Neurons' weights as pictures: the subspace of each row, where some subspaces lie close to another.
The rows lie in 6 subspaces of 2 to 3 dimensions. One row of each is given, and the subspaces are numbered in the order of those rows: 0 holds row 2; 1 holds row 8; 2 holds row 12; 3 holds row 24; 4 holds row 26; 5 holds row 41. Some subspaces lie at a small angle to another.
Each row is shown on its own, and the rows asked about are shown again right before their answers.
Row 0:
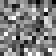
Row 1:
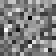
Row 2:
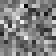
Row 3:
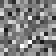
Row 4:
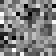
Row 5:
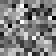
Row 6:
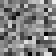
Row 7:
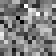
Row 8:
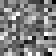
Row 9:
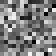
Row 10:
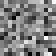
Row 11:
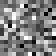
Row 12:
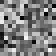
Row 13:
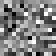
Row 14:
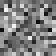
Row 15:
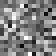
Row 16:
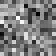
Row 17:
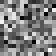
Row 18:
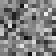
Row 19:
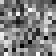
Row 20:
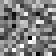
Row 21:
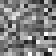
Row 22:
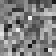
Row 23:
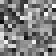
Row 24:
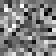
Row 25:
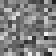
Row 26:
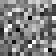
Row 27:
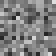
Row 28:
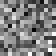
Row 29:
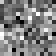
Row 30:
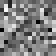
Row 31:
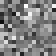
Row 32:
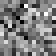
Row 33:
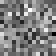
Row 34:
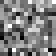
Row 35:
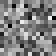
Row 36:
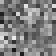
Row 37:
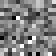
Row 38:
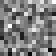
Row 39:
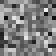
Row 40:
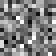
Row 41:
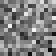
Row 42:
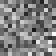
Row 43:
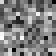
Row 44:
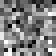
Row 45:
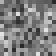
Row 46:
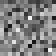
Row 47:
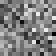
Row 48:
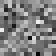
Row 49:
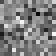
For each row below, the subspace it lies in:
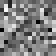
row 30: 3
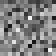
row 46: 4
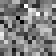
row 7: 0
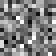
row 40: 3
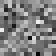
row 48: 3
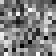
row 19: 4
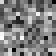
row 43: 5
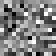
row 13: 3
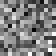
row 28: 5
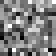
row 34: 5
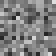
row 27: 1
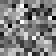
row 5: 3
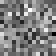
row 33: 4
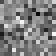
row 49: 5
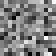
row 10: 1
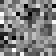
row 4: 2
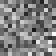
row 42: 5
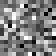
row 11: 0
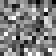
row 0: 2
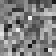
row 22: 4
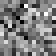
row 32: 0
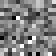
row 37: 0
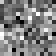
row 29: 5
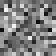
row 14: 3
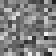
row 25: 1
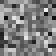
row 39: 2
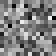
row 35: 3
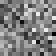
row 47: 5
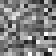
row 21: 1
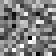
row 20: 3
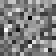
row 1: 4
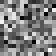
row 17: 2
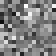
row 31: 2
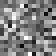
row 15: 0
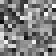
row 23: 2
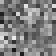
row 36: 2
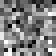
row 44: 4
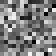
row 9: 2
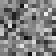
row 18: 0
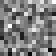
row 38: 5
